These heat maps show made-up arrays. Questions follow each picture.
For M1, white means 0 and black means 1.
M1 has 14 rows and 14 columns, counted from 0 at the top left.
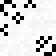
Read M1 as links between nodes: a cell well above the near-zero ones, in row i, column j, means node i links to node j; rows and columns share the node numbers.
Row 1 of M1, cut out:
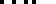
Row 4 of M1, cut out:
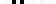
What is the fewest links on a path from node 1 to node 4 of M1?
2
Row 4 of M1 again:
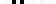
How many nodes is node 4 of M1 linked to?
2
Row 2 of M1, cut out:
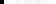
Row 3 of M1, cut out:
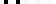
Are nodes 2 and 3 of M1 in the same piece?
yes
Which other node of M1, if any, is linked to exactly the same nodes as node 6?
node 8
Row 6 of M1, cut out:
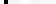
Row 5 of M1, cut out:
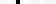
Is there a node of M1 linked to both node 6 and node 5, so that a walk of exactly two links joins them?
no
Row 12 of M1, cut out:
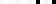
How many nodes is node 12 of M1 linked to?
2
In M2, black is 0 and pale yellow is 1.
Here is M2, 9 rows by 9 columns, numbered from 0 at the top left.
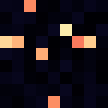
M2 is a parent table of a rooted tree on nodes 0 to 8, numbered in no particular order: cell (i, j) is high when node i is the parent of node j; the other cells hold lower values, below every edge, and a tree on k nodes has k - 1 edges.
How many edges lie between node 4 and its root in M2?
1
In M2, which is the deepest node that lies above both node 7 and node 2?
3
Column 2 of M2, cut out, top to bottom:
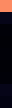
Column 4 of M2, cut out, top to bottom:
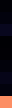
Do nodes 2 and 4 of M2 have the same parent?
no
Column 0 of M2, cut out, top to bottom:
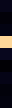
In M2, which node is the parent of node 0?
3
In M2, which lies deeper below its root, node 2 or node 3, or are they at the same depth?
node 2
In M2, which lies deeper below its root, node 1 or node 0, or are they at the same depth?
the same depth
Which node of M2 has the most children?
3
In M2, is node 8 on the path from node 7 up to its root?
yes
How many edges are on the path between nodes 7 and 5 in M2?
4
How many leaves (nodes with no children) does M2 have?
4
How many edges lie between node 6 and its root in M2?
3
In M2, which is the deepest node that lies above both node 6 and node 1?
3
